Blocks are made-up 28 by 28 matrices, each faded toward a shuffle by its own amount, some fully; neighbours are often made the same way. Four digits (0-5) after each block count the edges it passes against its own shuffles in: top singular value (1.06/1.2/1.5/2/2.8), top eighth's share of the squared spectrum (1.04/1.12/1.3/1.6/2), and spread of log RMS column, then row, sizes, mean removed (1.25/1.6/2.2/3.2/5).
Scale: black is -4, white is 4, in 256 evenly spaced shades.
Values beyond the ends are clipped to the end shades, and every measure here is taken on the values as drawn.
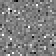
0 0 0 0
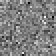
0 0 0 0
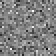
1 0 0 0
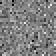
0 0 0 0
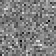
0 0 0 0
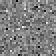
1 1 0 0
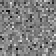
0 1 0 1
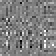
4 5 2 2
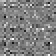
3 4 1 2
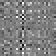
4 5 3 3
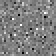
0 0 0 0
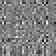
4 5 2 2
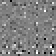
3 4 2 1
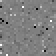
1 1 0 0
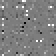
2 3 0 1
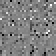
2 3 1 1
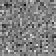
0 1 1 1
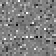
1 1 0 0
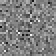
3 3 1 1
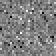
1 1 0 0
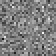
2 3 2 0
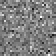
2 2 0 0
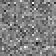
2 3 1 0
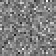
1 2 0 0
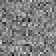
3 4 2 1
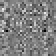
3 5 2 2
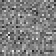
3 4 1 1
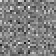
3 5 2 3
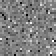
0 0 0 0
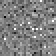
3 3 1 1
